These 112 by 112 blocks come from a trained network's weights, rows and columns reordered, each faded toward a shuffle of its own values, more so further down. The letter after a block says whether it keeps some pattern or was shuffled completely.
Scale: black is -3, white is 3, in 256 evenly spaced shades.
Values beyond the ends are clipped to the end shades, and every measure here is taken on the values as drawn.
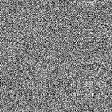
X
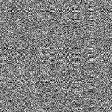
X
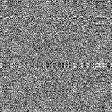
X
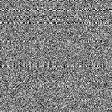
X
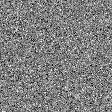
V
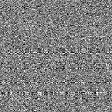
X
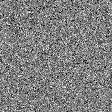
V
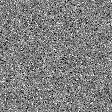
V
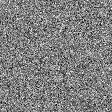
V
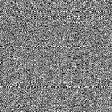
X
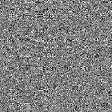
X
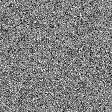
V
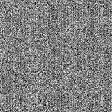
X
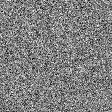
V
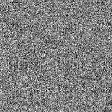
X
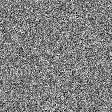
V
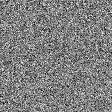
V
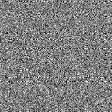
X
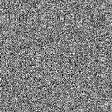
X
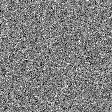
V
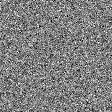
V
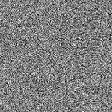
X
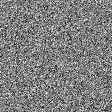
V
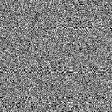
X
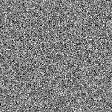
X
